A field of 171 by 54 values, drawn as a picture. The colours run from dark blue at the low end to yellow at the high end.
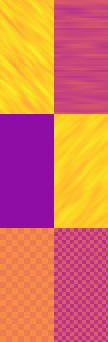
The table splits into 3 rows of 2 panels. Panel 1,1: very high, slanting down to the right, faint in contrast. Panel 1,2: middling, streaked across, faint in contrast. Panel 2,1: low, flat. Panel 2,2: very high, slanting up to the right, faint in contrast. Panel 3,1: high, checkered, faint in contrast. Panel 3,2: middling, checkered.
